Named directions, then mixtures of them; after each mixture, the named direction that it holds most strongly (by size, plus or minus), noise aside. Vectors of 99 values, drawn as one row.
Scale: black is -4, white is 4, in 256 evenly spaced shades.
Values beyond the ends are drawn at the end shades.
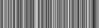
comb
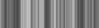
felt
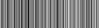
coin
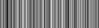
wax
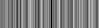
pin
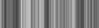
felt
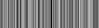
pin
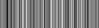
wax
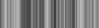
felt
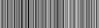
coin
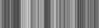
felt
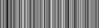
wax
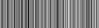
coin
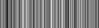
wax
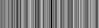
pin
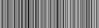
coin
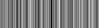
pin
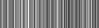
coin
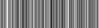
wax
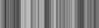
felt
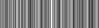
pin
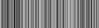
coin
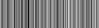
coin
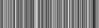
comb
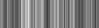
felt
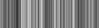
felt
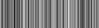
coin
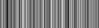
wax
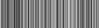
coin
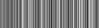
pin
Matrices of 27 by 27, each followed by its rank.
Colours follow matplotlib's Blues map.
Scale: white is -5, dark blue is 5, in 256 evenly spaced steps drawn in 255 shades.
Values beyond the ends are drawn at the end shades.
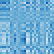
two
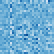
five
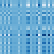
one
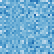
five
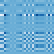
one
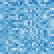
five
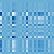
one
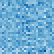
five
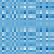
one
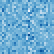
five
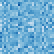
five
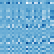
two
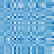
two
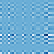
one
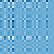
one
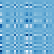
one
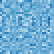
five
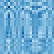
two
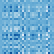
two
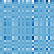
one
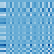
one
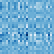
two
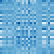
two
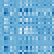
two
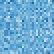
five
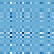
one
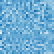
five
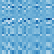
two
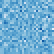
five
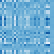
two
